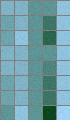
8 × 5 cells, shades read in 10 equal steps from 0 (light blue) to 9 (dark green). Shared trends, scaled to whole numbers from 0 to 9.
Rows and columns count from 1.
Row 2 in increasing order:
1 2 3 4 6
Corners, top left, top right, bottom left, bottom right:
2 1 4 0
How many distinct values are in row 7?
5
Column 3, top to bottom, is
4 4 4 4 4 4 4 4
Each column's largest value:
4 2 4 9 1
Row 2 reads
3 2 4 6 1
